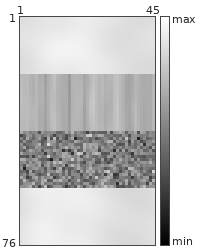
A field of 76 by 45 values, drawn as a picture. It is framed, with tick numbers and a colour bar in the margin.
It is made of 4 by 1 panels. Panel 1,1: very high, smooth, faint in contrast. Panel 2,1: high, streaked downward, faint in contrast. Panel 3,1: middling, fine-grained, strong in contrast. Panel 4,1: very high, smooth, faint in contrast.
